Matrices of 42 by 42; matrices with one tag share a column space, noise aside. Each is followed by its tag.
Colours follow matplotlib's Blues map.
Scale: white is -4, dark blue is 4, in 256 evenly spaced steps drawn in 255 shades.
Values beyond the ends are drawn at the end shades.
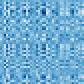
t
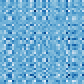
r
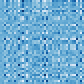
r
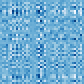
t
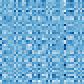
r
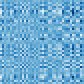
t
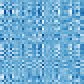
t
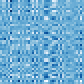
r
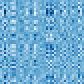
t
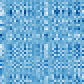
t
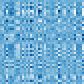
t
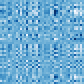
t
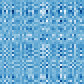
t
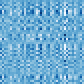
t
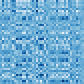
r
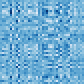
t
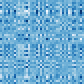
t
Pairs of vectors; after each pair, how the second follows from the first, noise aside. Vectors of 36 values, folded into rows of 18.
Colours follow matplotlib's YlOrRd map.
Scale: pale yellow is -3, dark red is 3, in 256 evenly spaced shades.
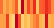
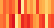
negated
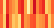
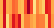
negated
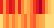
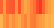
shrunk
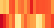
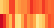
copied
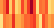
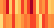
copied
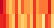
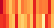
copied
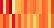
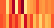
wrapped around
